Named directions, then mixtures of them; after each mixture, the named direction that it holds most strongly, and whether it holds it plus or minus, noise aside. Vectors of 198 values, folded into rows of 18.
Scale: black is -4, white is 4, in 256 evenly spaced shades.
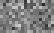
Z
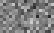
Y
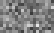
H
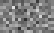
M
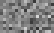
Y, minus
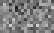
H, plus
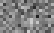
Y, plus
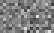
Y, minus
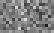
M, minus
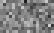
Y, plus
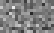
Z, plus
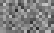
Y, minus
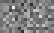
M, plus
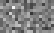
Z, plus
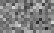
Z, plus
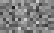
M, minus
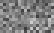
Y, plus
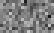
Y, plus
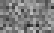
H, minus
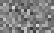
H, plus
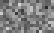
H, minus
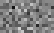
M, minus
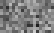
H, minus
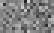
Z, plus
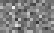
M, plus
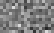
Z, plus
